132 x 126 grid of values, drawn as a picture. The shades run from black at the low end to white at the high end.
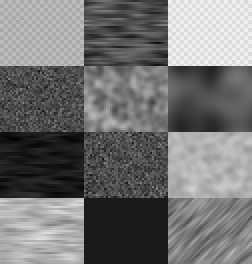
It is made of 4 by 3 panels. Panel 1,1: high, checkered, faint in contrast. Panel 1,2: low, streaked across. Panel 1,3: very high, checkered, faint in contrast. Panel 2,1: low, fine-grained. Panel 2,2: middling, blotchy. Panel 2,3: low, smooth. Panel 3,1: very low, streaked across, faint in contrast. Panel 3,2: low, fine-grained. Panel 3,3: high, blotchy, faint in contrast. Panel 4,1: high, streaked across. Panel 4,2: very low, flat. Panel 4,3: middling, slanting up to the right.
